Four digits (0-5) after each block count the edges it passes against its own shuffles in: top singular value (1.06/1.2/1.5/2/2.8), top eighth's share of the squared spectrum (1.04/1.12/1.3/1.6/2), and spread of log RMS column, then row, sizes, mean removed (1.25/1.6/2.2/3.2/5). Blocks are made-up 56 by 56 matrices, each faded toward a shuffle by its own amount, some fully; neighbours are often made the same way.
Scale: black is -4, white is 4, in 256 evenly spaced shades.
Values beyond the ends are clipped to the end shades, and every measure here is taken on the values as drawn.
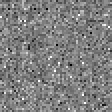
0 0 0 0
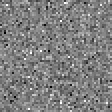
0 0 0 0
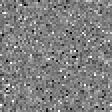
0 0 0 0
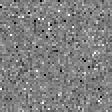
0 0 0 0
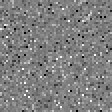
0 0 0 0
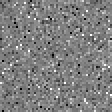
0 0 0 0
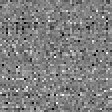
3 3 1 2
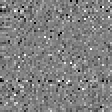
3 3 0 1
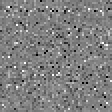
3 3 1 2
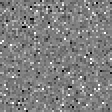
0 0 0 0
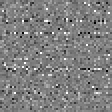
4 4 1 2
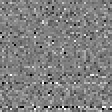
3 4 1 2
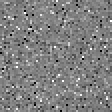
1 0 0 0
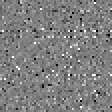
3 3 1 1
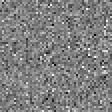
0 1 2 0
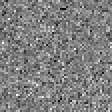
1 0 0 0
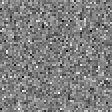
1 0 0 0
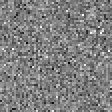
1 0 0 0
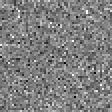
1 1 0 0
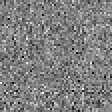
3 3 1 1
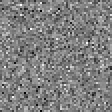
0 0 0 0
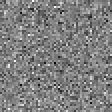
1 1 2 0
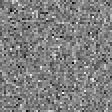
0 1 0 0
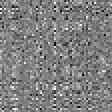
4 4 3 2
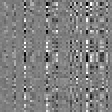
5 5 4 3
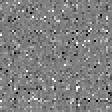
4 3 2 2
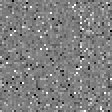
2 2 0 0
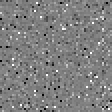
2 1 0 0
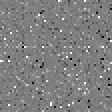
2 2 0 0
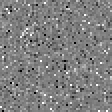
1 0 0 0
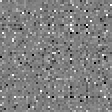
4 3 1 1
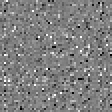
3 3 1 1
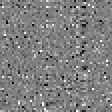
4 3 1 1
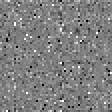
3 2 1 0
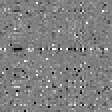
4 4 1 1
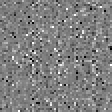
3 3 1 1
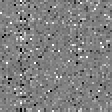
3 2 1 0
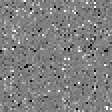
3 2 1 1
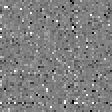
3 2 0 1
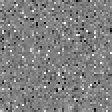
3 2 1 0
